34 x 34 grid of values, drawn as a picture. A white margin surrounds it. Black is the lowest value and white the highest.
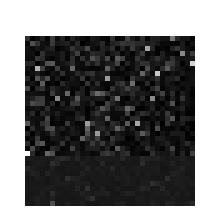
A horizontal seam about 70% of the way down splits the table, and the bottom part is calmer. Most values sit low, with a long tail of high ones. Overall the values sit about 10% of the way up the scale. No single row or column stands out from its neighbours. There is no overall slope.
